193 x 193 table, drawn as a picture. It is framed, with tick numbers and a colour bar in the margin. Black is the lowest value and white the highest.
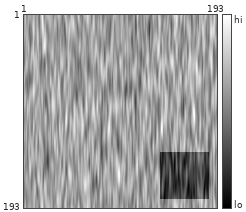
Grain: streaks running down. Ninth with the lowest average: bottom right. Average level on the scale: 60%. Histogram: skewed, a long tail of low values. Mirror symmetry: none. Odd patch: lower, in the bottom right.
